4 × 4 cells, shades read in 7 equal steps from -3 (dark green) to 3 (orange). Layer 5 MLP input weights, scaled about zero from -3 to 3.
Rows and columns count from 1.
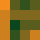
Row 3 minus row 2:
0 -3 -1 -1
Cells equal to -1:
4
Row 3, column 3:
-1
